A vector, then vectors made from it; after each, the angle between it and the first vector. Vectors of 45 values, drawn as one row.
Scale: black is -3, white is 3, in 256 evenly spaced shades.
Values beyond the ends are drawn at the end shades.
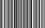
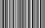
nearly opposite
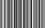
nearly parallel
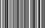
orthogonal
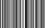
orthogonal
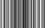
partly aligned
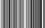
orthogonal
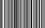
nearly parallel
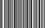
nearly parallel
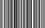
nearly parallel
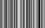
partly aligned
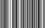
orthogonal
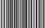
partly aligned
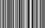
partly opposed
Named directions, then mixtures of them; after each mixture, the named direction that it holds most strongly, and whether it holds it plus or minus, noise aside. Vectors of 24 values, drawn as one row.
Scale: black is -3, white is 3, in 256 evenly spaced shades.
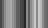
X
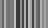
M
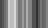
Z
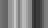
Z, plus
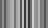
M, minus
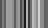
X, plus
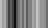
Z, minus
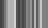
X, plus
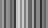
M, minus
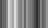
Z, plus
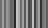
M, minus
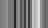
X, plus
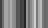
X, plus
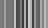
M, plus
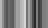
X, minus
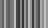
M, plus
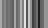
X, minus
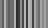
M, plus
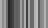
Z, minus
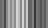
M, minus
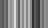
Z, plus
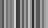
M, plus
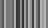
M, plus
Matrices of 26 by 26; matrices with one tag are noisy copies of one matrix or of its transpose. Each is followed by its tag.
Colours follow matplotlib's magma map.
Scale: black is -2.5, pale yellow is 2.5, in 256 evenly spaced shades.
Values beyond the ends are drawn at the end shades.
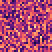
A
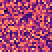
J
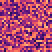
A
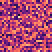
A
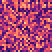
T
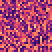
A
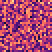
J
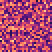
J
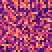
T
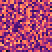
J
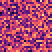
A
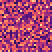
J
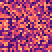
T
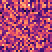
T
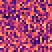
A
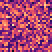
T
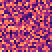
J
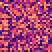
T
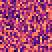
A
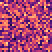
T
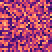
T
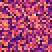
T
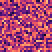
A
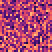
A
